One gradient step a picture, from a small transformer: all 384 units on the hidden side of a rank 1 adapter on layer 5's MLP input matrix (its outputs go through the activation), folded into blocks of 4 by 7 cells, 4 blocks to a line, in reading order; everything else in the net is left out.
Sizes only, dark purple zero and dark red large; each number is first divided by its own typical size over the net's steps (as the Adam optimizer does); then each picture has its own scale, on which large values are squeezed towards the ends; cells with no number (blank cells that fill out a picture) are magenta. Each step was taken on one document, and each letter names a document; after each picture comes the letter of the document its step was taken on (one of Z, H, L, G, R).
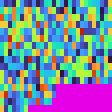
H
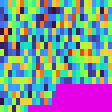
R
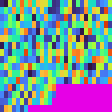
R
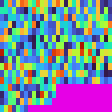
R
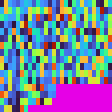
H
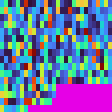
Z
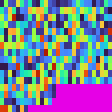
H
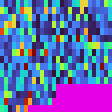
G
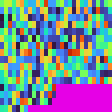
R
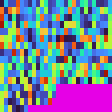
H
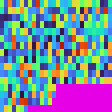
R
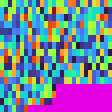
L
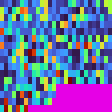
G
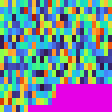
L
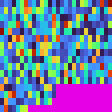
G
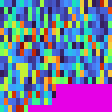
G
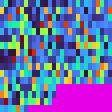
Z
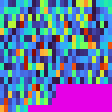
Z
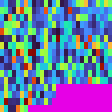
G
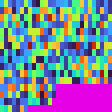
H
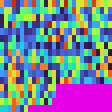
L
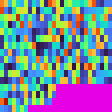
L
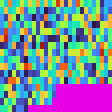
R
